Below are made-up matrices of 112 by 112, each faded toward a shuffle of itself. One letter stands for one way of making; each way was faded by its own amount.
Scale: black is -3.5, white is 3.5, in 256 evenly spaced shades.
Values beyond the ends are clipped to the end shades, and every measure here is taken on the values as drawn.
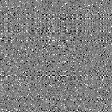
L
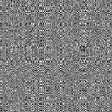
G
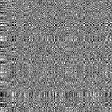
G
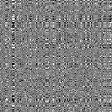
G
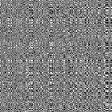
G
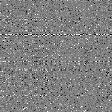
L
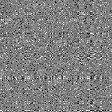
L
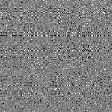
L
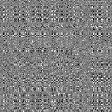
G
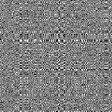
G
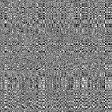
G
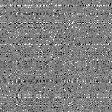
L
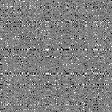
L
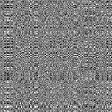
G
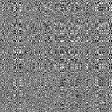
G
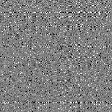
L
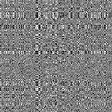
G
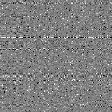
L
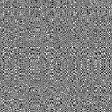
G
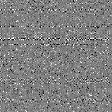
L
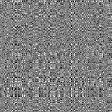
G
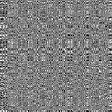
G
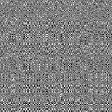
G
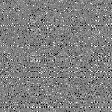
L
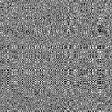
G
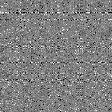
L
